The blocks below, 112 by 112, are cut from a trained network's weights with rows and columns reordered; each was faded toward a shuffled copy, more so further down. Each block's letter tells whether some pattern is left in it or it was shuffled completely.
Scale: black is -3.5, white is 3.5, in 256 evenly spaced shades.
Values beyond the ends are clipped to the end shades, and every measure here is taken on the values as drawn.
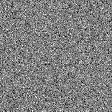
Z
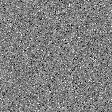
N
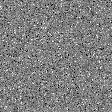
N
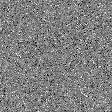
N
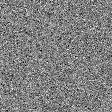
N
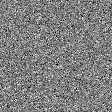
N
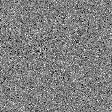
Z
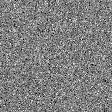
Z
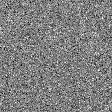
N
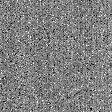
Z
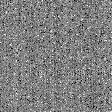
Z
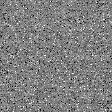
Z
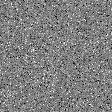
N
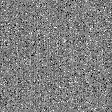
Z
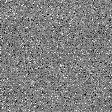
Z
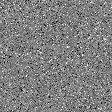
N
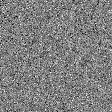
N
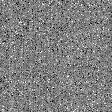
Z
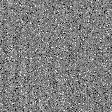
Z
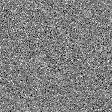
Z
